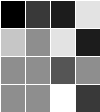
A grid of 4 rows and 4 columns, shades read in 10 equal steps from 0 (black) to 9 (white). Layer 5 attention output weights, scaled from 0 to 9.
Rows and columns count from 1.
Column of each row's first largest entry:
4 3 1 3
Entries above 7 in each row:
1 1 0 1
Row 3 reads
5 5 3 5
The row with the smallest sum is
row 1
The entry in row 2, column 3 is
8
